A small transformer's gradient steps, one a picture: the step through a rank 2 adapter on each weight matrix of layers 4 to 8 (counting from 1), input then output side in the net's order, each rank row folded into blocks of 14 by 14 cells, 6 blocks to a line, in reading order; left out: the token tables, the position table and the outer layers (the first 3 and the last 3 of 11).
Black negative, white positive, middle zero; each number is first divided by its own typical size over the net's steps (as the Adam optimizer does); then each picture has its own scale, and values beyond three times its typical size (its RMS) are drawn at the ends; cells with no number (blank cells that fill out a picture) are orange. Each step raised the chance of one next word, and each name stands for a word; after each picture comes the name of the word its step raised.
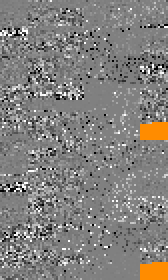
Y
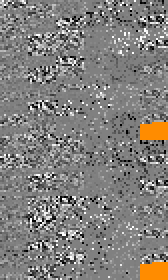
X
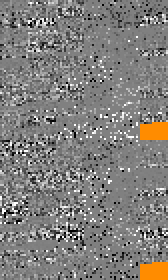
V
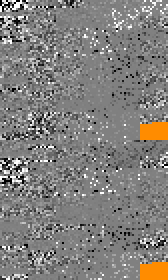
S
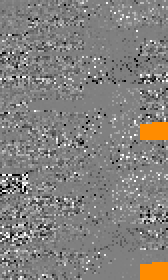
Y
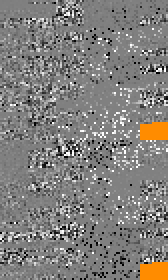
V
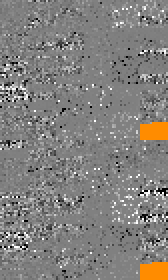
Y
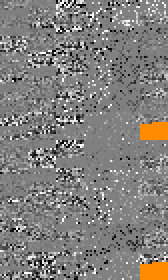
S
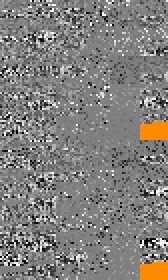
X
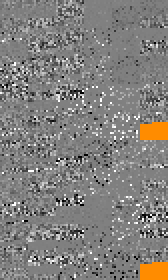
V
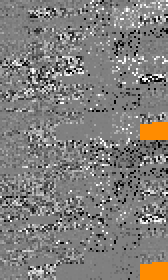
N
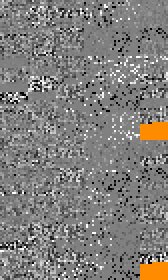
N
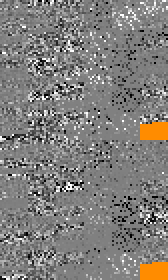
S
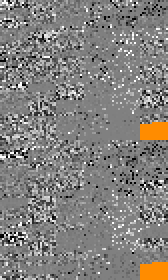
X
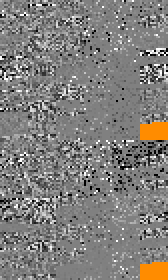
X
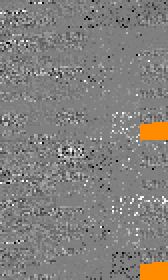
V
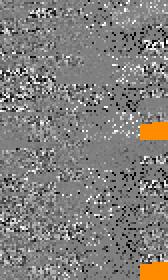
N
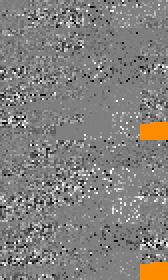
Y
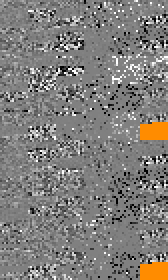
N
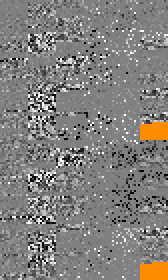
X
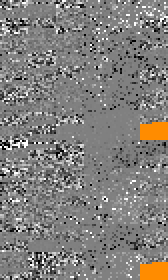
S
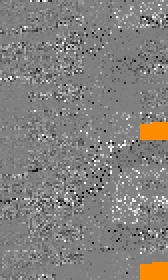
Y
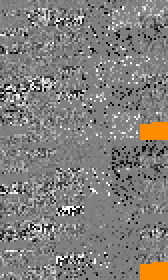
N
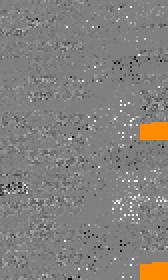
Y
